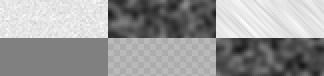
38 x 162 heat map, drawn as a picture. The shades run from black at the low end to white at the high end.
The table splits into 2 rows of 3 panels. Panel 1,1: very high, fine-grained, faint in contrast. Panel 1,2: low, blotchy. Panel 1,3: very high, slanting down to the right, faint in contrast. Panel 2,1: middling, flat. Panel 2,2: high, checkered, faint in contrast. Panel 2,3: low, blotchy.
